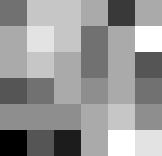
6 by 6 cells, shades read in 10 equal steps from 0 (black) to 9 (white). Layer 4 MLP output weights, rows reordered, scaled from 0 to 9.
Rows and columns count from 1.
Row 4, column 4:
5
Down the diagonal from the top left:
4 8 6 5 7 8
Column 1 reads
4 6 6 3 5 0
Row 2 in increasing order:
4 6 6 7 8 9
